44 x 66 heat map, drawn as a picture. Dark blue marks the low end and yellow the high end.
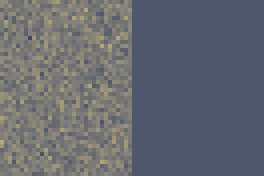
It is made of 1 by 2 panels. Panel 1,1: middling, fine-grained. Panel 1,2: low, flat.
